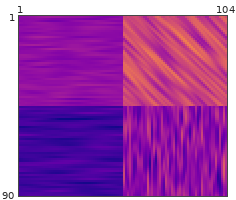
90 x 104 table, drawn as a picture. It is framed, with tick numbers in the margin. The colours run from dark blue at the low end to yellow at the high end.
The table splits into 2 rows of 2 panels. Panel 1,1: low, streaked across, faint in contrast. Panel 1,2: middling, slanting down to the right. Panel 2,1: very low, streaked across, faint in contrast. Panel 2,2: low, streaked downward.
